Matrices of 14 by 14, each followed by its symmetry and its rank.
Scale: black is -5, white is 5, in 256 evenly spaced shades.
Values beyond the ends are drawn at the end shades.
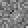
symmetric, full rank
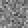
neither, full rank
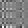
neither, rank one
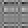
neither, rank one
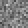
neither, full rank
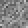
symmetric, full rank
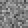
neither, full rank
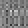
neither, rank two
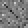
symmetric, full rank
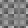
symmetric, rank one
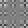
symmetric, rank one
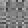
neither, rank two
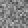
neither, full rank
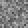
symmetric, full rank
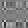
neither, rank one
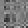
neither, rank two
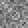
symmetric, full rank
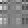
neither, rank one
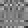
neither, rank two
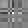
symmetric, rank one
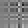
neither, rank one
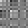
symmetric, rank one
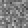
neither, full rank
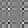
symmetric, rank one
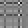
neither, rank one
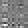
neither, rank two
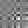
symmetric, rank one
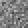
symmetric, full rank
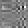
neither, rank two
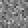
neither, full rank
